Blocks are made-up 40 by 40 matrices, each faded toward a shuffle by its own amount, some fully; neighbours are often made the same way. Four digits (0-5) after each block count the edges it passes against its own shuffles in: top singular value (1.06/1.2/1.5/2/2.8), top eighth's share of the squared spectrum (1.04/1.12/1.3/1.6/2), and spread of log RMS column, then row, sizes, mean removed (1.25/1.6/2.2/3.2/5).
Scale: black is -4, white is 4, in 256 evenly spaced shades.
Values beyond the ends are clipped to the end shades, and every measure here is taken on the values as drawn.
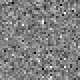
1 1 0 0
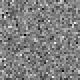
0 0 0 0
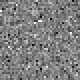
0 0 0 0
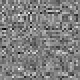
3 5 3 2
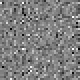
3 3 2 1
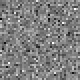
2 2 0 0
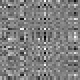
4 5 3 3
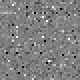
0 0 0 0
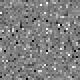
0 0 0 0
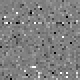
2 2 0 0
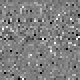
2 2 0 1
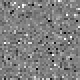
2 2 0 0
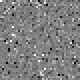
0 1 0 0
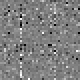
2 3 2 1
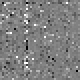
2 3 1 0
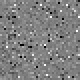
1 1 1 0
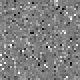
0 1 0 0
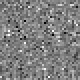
1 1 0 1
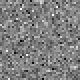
0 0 0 0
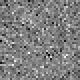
0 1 0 0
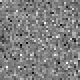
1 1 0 0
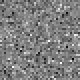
1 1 0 0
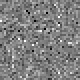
2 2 0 0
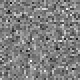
2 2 0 0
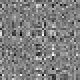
4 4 3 2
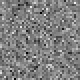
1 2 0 0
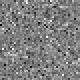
1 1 0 0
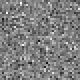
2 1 0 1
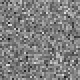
0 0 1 0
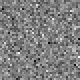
0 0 0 0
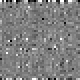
4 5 1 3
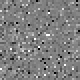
1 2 0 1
